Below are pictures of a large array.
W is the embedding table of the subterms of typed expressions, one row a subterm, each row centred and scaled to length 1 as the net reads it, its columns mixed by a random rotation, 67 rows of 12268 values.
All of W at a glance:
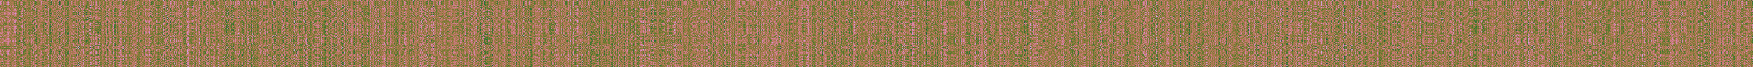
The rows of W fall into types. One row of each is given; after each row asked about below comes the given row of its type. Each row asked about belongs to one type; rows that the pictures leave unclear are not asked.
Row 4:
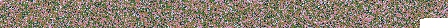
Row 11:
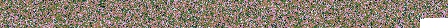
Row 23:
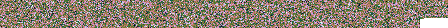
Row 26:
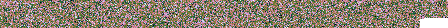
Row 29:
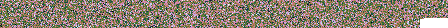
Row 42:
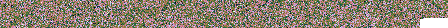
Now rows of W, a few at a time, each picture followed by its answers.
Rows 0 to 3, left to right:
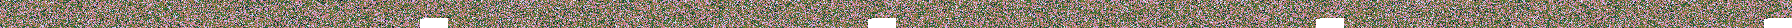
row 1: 4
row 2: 4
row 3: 4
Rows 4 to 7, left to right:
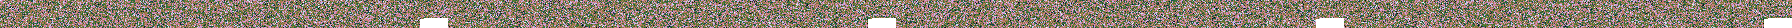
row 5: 23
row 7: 23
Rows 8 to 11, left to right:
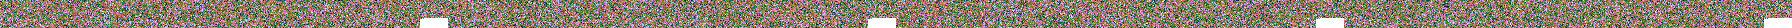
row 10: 26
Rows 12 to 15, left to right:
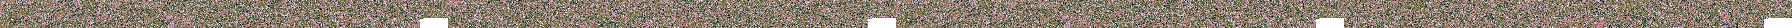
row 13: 26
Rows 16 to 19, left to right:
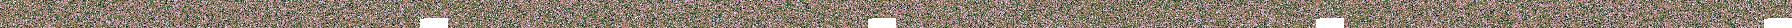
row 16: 11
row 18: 42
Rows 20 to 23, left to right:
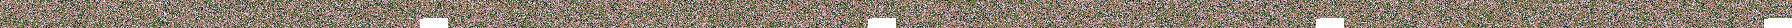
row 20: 26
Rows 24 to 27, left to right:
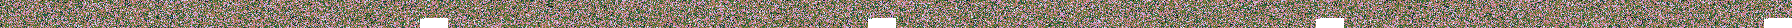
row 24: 29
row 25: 11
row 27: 11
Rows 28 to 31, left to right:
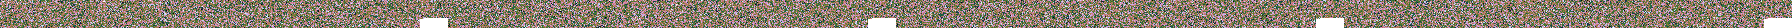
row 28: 26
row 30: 29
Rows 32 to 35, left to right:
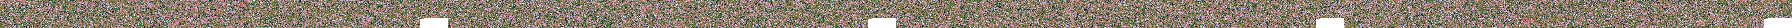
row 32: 29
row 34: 11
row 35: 42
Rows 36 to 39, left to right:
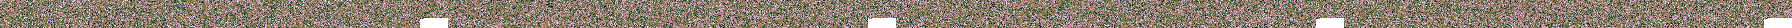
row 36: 4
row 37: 11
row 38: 42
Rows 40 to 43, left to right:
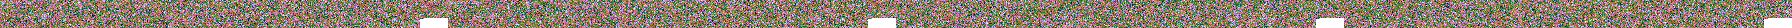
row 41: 26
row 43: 11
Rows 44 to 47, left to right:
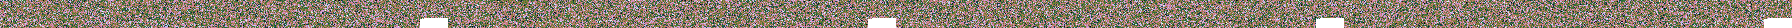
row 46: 23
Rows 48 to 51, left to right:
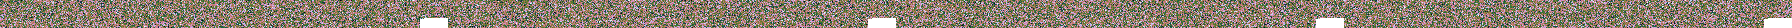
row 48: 23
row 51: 4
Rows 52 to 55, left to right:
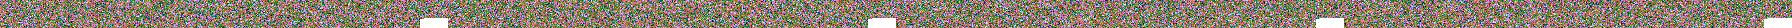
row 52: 23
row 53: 4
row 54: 29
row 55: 29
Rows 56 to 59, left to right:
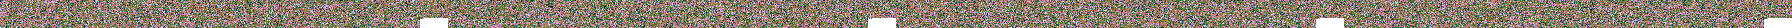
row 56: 23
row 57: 11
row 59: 23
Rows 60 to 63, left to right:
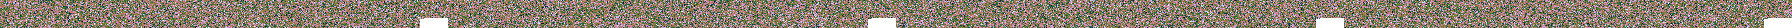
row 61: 42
